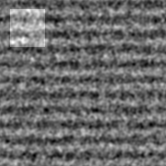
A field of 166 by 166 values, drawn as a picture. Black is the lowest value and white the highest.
Histogram: bell-shaped. Slope: none. Stripes: horizontal, repeating 11 times. Odd patch: higher, in the top left. Ninth with the highest average: top left. Lone odd cells: none.
